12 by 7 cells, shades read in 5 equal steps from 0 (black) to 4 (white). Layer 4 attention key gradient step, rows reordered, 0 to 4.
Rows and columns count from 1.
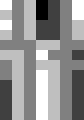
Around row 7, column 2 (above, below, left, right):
3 3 2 2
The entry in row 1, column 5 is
1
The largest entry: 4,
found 10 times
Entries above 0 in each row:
6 6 7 7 7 7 7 7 7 7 7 7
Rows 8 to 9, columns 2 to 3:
3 2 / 3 2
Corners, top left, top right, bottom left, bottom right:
4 4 1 1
